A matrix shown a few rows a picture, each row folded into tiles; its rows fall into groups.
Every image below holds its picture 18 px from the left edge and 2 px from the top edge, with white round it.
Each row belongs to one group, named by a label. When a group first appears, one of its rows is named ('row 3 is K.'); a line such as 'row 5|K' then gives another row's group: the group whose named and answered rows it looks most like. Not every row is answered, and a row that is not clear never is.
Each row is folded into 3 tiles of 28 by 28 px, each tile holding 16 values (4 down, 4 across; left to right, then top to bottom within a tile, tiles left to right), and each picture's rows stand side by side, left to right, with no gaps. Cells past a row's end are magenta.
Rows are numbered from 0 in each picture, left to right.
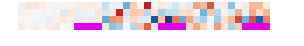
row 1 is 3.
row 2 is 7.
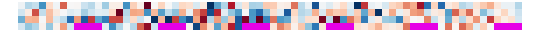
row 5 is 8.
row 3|7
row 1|3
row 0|3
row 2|3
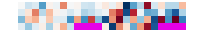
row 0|3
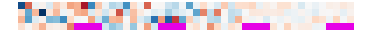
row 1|3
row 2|8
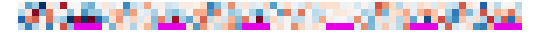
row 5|7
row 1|3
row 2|3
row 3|8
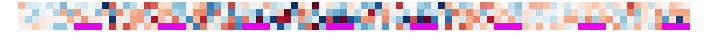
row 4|3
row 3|3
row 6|7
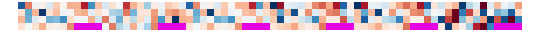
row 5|3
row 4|8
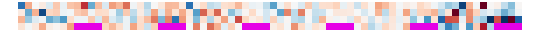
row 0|8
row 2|8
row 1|7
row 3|8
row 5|3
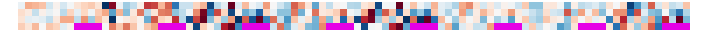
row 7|3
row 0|7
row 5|7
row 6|7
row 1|8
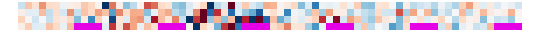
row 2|3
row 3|7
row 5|7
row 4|7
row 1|8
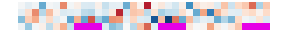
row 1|3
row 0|3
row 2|8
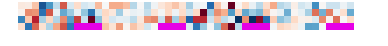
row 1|7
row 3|7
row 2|3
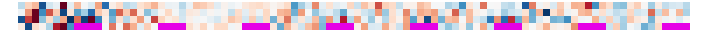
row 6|8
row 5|3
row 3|3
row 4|7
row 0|3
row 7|7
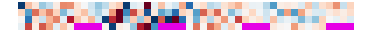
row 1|3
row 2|8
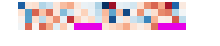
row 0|8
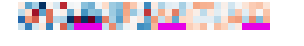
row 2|7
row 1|7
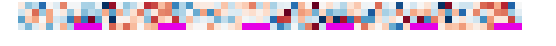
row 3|3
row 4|7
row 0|3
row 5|8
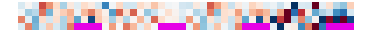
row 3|3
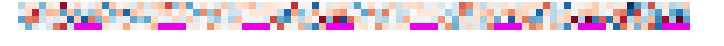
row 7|3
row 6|7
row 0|3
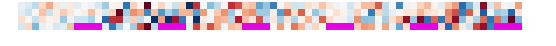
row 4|7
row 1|3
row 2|8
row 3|8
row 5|3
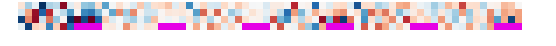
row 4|8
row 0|3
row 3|7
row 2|8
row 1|8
